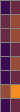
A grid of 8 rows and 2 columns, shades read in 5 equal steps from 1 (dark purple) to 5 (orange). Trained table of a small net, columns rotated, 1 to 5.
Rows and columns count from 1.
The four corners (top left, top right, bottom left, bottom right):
1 2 1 2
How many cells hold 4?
0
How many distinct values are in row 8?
2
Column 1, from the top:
1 2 2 1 1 1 3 1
